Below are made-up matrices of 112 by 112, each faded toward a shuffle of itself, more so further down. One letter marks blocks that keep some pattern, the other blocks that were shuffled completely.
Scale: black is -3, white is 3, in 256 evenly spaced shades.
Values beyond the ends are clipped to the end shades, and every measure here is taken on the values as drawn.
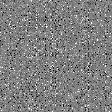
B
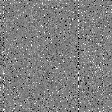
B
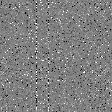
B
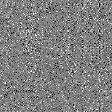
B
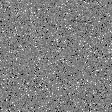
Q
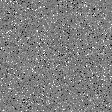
Q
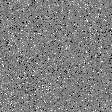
Q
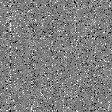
B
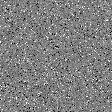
Q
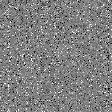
B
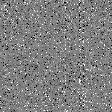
B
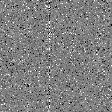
B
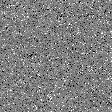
Q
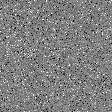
Q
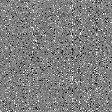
B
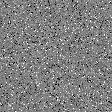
Q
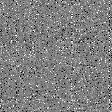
B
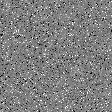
Q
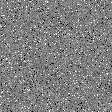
Q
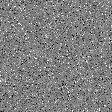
Q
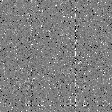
B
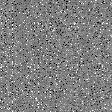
B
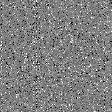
B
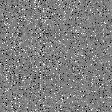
B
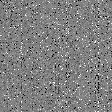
B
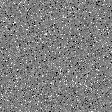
Q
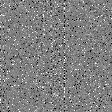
B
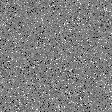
Q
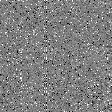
B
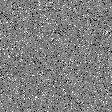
Q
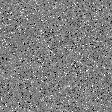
Q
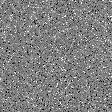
Q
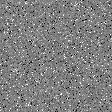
Q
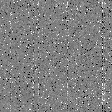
B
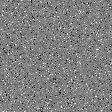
Q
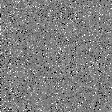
B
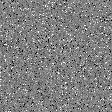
Q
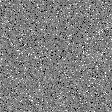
Q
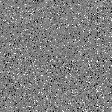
B
